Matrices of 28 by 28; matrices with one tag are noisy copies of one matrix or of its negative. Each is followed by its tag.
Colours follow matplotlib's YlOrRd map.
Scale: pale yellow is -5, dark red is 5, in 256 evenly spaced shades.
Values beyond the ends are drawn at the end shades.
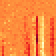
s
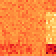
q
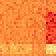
q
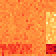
q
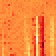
s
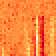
s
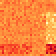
q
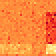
q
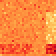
q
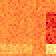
q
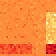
q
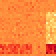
q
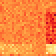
q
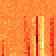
s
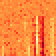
s
